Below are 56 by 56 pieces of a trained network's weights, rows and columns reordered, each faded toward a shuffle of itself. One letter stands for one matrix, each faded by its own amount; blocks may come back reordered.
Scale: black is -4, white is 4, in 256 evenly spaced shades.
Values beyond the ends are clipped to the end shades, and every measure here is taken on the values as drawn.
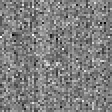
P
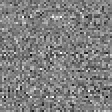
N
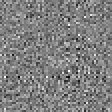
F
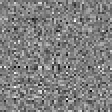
F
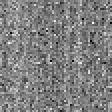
P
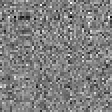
F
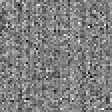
P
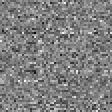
N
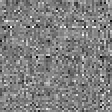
F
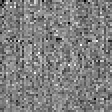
P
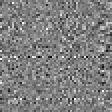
F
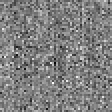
P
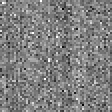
P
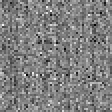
P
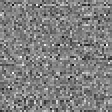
N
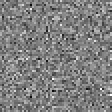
N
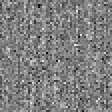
P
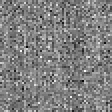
P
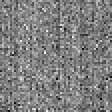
P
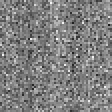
P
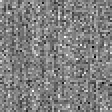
P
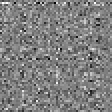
F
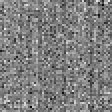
P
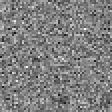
N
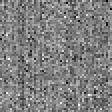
P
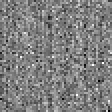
P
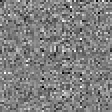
F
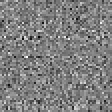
N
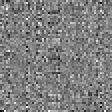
F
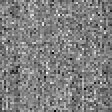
P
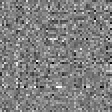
F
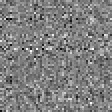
F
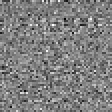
N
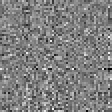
F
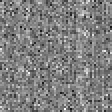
P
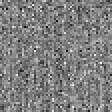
P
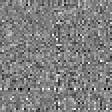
F
